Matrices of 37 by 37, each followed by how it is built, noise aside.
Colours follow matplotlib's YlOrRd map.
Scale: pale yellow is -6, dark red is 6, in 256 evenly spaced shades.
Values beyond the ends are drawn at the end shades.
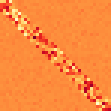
banded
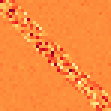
banded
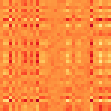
low rank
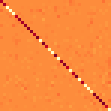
diagonal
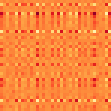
low rank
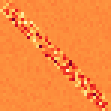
banded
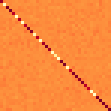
diagonal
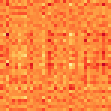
low rank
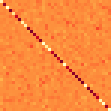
diagonal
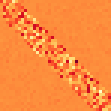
banded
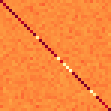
diagonal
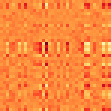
low rank
